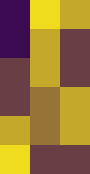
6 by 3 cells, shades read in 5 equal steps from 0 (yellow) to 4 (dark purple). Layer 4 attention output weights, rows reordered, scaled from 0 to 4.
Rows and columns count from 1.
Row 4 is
3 2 1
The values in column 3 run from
1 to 3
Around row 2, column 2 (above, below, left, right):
0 1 4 3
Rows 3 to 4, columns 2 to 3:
1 3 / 2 1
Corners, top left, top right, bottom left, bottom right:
4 1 0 3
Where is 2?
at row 4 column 2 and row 5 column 2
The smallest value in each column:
0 0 1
